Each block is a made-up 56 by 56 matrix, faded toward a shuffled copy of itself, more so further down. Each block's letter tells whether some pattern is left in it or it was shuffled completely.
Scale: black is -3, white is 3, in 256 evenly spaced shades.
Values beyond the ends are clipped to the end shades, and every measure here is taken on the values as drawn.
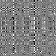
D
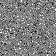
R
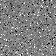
R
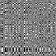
D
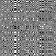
D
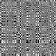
D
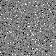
R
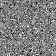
R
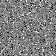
R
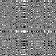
D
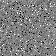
R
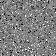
R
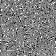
R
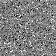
R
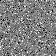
R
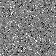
R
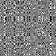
D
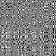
D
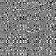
D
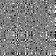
D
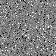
R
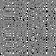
D
